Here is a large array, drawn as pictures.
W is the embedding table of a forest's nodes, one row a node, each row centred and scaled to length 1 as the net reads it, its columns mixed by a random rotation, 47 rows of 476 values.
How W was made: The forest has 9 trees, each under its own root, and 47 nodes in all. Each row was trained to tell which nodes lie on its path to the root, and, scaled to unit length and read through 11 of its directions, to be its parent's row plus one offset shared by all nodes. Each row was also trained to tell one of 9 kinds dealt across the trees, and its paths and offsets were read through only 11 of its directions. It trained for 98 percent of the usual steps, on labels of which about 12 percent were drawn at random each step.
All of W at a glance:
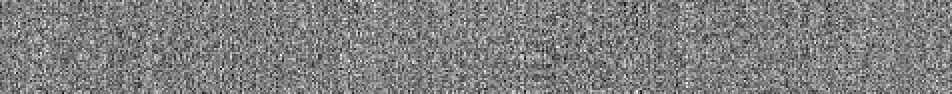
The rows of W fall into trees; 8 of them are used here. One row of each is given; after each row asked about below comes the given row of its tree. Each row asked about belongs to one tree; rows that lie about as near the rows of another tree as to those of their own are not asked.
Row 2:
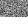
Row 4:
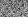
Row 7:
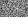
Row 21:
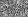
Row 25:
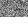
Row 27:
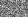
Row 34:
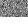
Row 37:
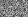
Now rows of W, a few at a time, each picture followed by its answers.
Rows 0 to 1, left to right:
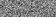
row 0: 34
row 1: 21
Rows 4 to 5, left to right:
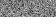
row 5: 2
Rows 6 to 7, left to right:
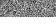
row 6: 21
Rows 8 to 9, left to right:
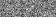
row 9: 4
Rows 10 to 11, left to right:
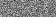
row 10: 25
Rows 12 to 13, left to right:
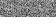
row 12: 2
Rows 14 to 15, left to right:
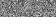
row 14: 34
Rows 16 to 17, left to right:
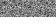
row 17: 34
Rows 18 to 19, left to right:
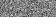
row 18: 21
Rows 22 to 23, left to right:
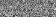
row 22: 37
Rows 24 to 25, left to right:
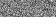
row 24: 25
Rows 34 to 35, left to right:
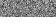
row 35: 7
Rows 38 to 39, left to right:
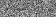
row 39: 2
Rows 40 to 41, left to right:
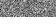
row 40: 4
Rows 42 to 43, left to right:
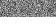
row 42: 2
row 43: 2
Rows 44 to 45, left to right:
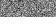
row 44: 4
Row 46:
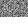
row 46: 34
